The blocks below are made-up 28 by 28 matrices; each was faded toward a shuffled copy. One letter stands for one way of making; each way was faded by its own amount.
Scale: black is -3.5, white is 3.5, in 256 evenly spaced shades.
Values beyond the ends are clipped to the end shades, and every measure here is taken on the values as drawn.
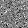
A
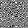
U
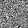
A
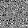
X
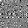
U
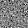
X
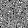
A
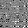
U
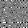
U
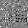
U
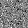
A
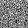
A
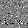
X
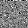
X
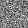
A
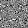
X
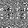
U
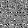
X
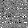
X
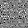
U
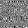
U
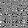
U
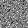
A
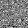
X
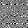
U
